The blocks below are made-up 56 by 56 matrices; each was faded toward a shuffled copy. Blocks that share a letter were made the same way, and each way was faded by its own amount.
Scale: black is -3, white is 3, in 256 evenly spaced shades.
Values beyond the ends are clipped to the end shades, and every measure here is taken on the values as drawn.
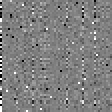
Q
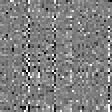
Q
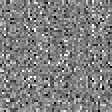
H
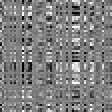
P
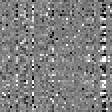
Q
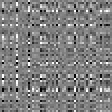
P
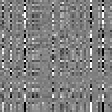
P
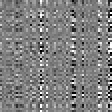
P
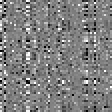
Q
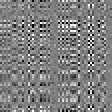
P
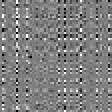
P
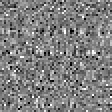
H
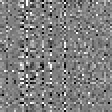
Q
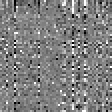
Q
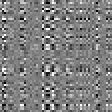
P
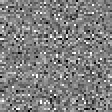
H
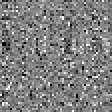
H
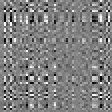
P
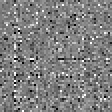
H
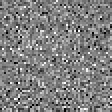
H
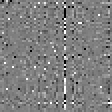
Q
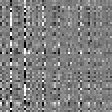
P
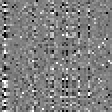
Q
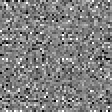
H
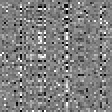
Q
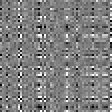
P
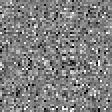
H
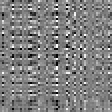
P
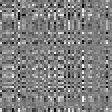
P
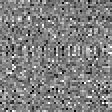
H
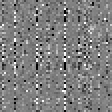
Q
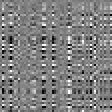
P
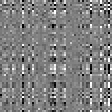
P
